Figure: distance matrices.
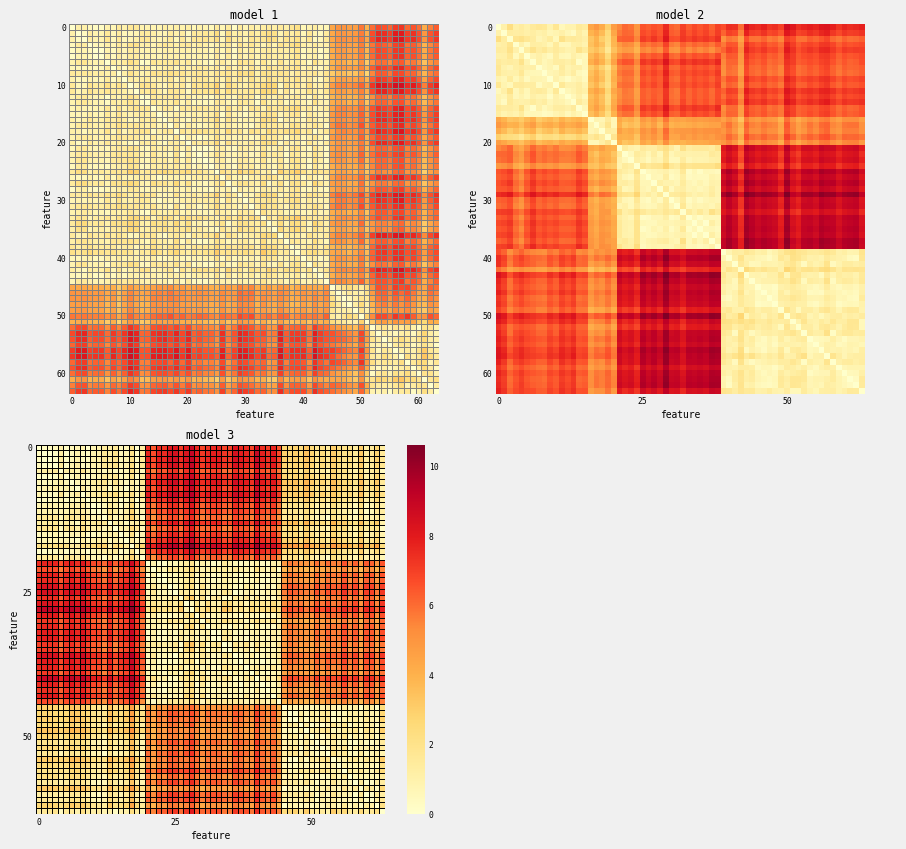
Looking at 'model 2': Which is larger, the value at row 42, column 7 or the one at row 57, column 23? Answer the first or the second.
the second
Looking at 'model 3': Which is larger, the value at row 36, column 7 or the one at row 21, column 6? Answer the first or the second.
the first
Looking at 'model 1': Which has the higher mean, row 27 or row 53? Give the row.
53
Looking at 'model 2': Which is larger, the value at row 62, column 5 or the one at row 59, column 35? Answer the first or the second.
the second
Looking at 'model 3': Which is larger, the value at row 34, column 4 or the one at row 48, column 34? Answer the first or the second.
the first
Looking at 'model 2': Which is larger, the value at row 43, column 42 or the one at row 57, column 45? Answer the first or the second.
the first
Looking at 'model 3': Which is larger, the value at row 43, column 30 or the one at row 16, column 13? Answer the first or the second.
the first
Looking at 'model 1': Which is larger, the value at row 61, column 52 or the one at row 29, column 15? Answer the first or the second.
the first
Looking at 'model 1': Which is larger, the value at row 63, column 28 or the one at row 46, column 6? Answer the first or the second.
the first
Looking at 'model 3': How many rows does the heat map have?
64
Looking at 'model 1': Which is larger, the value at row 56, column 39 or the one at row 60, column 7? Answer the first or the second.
the first
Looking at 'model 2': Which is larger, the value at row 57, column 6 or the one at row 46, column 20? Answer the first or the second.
the first
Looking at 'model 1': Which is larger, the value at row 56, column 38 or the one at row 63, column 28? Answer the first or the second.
the first
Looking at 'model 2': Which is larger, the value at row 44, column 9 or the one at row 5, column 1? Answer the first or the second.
the first
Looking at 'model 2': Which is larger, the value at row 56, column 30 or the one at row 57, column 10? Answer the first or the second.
the first
